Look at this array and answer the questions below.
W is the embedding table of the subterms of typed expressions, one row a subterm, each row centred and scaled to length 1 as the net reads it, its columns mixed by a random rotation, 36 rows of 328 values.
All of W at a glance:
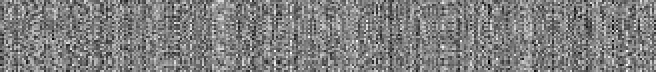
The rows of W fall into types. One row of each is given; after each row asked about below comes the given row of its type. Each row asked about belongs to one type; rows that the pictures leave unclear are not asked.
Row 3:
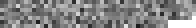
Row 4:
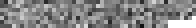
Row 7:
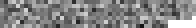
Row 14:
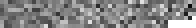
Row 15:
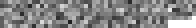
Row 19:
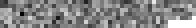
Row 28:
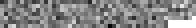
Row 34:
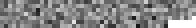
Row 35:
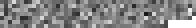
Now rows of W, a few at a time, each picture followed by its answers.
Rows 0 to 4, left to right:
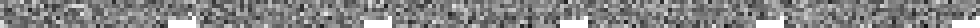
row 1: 28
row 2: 15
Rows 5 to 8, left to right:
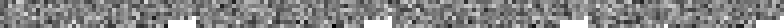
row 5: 34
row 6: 34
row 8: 3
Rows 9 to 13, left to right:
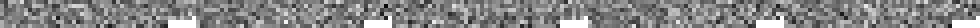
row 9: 7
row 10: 14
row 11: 15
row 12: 14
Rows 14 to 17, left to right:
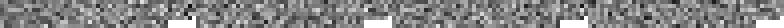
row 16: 35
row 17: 19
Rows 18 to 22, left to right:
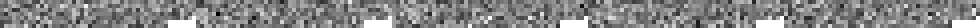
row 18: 15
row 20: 4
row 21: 4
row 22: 35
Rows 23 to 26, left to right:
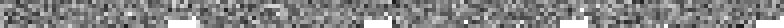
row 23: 28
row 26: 3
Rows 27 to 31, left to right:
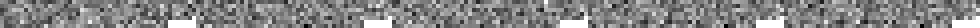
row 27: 14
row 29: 19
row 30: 34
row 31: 34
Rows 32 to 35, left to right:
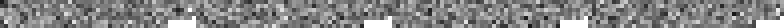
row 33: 15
